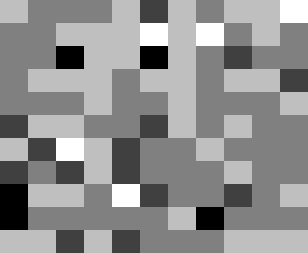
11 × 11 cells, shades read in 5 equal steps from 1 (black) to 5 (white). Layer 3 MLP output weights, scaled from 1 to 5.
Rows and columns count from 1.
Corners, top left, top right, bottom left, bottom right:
4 5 4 4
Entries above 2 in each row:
10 11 8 10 11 9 9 8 8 9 9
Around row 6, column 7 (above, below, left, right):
4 3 2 3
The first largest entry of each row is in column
11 6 4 2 4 2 3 4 5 7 1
